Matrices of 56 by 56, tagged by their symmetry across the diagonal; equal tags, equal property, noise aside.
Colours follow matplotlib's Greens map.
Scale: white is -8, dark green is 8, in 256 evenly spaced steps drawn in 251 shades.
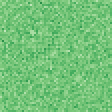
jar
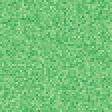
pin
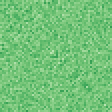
jar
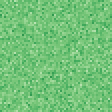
pin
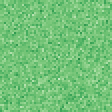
pin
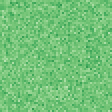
pin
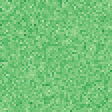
jar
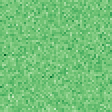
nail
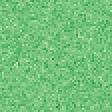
nail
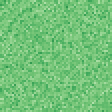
jar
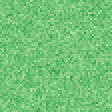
nail
